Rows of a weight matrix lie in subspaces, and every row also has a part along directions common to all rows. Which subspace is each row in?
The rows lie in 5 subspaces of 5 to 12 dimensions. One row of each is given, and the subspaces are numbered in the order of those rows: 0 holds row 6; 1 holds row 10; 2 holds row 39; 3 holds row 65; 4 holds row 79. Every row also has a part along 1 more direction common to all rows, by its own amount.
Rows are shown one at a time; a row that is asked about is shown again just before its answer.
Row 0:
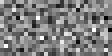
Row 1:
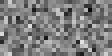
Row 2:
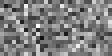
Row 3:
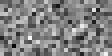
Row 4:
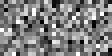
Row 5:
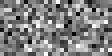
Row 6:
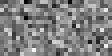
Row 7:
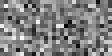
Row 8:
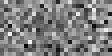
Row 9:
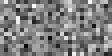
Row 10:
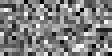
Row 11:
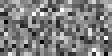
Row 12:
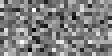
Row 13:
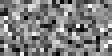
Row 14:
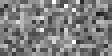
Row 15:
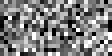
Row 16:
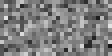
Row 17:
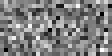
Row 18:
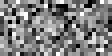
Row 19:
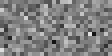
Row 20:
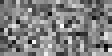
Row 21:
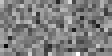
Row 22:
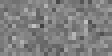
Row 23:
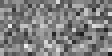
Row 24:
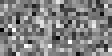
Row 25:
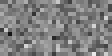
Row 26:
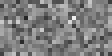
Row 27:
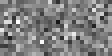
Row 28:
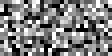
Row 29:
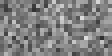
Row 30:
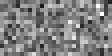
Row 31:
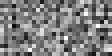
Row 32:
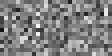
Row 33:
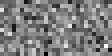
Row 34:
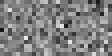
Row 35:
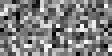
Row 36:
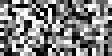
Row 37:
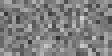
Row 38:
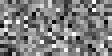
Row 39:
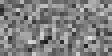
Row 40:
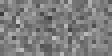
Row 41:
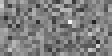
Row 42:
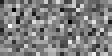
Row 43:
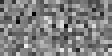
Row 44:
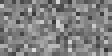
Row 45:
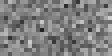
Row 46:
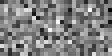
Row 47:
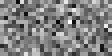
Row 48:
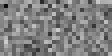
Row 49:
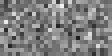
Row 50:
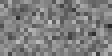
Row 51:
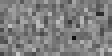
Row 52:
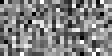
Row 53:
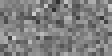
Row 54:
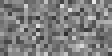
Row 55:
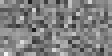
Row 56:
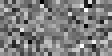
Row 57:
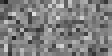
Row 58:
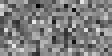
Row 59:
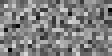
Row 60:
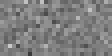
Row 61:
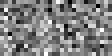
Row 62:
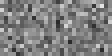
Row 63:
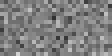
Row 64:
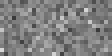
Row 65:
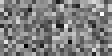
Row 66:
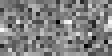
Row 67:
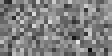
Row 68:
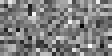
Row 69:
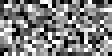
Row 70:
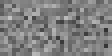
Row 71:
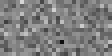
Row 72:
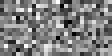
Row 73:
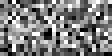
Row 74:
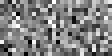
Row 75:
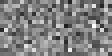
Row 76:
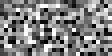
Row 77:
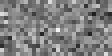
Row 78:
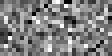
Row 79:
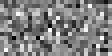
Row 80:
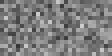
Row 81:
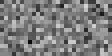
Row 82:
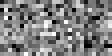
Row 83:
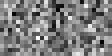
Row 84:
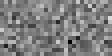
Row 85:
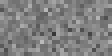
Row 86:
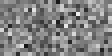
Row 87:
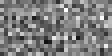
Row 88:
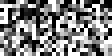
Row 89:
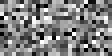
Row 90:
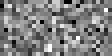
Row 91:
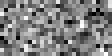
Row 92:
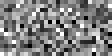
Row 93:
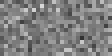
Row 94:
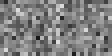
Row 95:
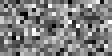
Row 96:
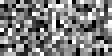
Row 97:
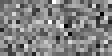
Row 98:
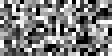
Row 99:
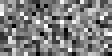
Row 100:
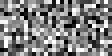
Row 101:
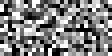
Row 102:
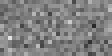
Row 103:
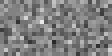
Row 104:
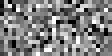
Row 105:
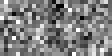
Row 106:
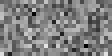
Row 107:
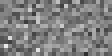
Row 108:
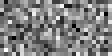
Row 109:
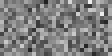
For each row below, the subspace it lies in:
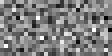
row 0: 2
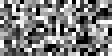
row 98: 2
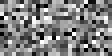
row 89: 2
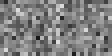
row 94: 4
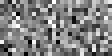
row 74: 4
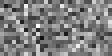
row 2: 1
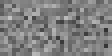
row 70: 2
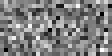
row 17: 4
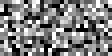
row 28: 0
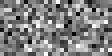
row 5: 1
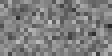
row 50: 3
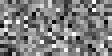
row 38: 3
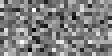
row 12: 1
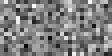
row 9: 4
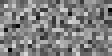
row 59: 4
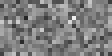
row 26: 0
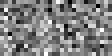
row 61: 3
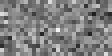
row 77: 3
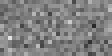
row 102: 3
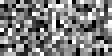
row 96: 4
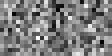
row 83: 4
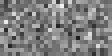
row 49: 4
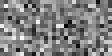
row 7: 0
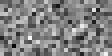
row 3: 3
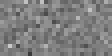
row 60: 2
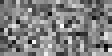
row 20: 3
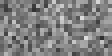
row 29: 4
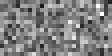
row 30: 3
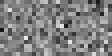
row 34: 1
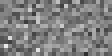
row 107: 2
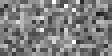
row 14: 2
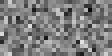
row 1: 4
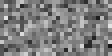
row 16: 3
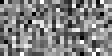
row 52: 1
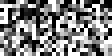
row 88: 3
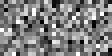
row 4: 0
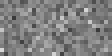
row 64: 1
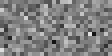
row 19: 0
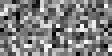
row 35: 0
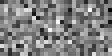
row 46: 4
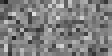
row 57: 4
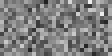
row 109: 1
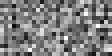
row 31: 1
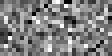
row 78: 2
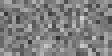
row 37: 4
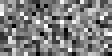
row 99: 2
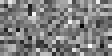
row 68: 3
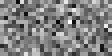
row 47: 0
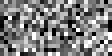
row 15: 3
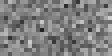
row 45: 2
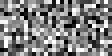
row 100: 0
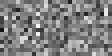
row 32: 1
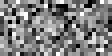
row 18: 0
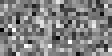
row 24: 0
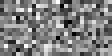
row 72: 2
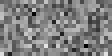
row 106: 3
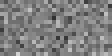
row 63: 1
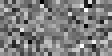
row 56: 1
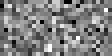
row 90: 2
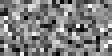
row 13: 0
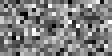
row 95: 0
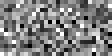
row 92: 3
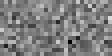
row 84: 3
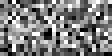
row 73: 4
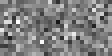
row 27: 3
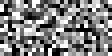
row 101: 0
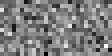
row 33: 0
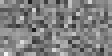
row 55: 1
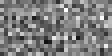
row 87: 3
